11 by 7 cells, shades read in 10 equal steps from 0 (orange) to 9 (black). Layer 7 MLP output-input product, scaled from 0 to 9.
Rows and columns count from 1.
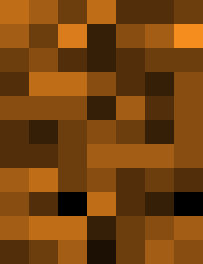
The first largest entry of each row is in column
5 4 4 6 4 2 1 5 3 4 4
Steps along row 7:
same down down same same up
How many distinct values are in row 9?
5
